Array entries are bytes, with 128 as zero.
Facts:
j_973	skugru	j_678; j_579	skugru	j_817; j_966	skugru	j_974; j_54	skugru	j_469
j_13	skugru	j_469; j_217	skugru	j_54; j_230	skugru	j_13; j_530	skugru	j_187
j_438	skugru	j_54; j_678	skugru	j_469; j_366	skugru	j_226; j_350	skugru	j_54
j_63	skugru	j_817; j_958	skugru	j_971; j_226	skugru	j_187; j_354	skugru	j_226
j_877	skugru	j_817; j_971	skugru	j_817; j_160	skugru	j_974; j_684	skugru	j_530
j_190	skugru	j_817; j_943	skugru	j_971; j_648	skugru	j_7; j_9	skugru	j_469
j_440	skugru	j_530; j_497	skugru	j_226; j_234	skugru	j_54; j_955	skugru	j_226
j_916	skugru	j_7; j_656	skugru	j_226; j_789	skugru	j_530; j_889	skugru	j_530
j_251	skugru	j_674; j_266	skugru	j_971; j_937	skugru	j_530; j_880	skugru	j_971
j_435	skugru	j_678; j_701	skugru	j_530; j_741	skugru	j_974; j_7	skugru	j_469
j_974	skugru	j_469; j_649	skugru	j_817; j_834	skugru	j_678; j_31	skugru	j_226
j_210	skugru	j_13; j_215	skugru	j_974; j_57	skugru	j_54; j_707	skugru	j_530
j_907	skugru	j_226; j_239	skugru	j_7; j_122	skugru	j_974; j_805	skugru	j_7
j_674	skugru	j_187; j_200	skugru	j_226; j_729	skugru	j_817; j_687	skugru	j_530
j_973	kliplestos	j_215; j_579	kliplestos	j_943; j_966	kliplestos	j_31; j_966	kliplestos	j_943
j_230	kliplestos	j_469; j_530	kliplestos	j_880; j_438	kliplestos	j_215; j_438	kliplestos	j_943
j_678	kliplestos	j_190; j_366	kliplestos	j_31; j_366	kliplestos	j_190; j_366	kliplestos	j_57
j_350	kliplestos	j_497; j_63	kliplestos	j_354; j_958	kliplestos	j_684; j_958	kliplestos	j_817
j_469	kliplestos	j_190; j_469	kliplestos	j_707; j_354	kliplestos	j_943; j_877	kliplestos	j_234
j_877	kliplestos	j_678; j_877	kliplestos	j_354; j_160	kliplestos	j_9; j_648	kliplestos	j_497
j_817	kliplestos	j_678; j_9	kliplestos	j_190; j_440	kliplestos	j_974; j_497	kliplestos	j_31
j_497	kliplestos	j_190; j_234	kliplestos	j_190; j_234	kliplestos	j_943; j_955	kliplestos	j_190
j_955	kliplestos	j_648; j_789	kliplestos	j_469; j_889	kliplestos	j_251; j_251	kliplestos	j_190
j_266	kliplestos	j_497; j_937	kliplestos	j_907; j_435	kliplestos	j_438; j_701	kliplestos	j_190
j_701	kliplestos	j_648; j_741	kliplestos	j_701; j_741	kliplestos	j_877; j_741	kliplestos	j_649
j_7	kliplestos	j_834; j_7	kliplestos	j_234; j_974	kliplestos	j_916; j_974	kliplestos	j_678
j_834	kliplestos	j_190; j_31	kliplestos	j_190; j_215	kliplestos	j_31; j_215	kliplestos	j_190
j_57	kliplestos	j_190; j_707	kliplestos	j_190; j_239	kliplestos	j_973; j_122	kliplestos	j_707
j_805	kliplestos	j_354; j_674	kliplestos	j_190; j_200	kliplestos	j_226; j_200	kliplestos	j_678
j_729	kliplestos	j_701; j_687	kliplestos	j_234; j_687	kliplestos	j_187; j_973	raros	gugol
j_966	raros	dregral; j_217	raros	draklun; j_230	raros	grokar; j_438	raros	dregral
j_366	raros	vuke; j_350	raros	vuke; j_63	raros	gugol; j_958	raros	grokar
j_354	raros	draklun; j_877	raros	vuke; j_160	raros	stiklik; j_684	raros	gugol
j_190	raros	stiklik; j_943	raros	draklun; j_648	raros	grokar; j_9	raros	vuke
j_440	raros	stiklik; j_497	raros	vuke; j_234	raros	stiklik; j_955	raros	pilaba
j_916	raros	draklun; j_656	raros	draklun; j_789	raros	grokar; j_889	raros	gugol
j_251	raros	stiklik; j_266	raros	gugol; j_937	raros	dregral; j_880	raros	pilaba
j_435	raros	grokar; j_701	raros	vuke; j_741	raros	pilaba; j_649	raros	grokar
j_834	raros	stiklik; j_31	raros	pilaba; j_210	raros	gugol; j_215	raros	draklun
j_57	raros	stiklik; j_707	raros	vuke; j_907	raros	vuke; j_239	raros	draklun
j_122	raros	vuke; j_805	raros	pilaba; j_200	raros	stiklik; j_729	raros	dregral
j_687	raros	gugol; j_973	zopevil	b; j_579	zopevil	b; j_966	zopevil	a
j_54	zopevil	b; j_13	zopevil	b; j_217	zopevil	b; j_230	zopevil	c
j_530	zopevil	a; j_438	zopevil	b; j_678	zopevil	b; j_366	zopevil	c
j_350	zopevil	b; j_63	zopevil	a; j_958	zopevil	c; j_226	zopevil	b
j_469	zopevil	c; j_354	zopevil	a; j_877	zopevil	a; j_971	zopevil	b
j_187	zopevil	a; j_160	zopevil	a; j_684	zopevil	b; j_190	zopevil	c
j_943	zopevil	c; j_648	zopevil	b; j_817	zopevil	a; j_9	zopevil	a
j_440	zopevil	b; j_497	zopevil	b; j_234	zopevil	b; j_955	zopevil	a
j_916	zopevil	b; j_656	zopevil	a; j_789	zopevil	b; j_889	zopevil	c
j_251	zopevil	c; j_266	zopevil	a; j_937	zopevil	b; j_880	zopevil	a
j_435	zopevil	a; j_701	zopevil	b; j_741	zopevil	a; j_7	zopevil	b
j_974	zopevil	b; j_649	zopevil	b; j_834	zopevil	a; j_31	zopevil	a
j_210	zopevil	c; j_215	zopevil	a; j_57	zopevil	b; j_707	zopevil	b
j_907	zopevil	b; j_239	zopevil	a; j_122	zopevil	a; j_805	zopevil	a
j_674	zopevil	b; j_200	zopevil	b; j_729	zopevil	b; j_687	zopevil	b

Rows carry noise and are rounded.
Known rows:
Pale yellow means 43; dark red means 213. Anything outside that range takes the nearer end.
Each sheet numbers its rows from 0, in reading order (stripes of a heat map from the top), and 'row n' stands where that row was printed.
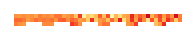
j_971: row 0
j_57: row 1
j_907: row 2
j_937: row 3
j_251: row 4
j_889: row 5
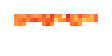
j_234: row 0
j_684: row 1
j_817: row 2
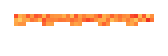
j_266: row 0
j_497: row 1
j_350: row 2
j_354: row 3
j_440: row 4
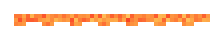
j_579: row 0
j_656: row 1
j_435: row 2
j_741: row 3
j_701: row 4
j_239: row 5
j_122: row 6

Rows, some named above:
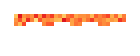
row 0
j_366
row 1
j_916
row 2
j_217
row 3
j_974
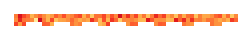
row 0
j_958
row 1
j_187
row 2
j_974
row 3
j_889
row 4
j_916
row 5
j_916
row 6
j_649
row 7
j_974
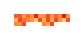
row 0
j_943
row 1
j_469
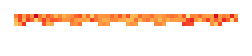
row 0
j_889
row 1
j_648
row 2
j_974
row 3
j_160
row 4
j_239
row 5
j_834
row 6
j_880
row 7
j_230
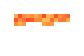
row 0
j_789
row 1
j_239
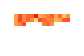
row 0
j_190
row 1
j_226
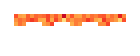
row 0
j_687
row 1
j_210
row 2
j_687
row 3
j_943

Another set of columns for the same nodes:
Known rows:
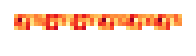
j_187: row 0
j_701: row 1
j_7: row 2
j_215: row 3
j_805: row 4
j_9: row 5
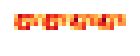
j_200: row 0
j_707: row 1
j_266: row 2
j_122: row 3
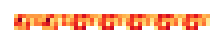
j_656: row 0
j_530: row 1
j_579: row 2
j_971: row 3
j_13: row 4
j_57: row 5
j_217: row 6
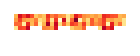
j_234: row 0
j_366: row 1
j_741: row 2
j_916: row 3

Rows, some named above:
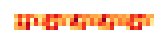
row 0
j_210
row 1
j_217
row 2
j_160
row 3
j_834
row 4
j_217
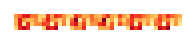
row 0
j_907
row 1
j_789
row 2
j_877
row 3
j_530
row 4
j_226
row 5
j_649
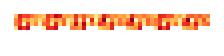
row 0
j_226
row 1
j_973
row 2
j_469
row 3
j_834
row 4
j_966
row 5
j_916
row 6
j_239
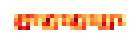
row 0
j_648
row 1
j_530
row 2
j_817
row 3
j_230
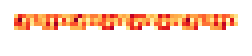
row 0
j_9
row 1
j_943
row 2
j_880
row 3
j_687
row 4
j_440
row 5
j_684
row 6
j_435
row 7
j_889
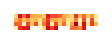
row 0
j_684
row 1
j_974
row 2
j_958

